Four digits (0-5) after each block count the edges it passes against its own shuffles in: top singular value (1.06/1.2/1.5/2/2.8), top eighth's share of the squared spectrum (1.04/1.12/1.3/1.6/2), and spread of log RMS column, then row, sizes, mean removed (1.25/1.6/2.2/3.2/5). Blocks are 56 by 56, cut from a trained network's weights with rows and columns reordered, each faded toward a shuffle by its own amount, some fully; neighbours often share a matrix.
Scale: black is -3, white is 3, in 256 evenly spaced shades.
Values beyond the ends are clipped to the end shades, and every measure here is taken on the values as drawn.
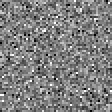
0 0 0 0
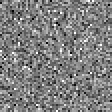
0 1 0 0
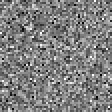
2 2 0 0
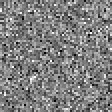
0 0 0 0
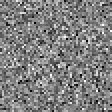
1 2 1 1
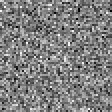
1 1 0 0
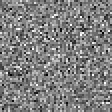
2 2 0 1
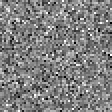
0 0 0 0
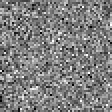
0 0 0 0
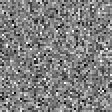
0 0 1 0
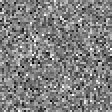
0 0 0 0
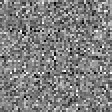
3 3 2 1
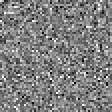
2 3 1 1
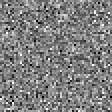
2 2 1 1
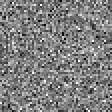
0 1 0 0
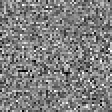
2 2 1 1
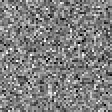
0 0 0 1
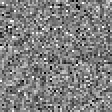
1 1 0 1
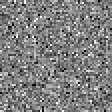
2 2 0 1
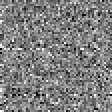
3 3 1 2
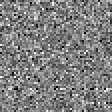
2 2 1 1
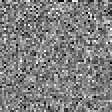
2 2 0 1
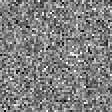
1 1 0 0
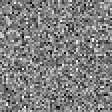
0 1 0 0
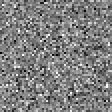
1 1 0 0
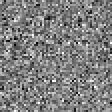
2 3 0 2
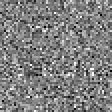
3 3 0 2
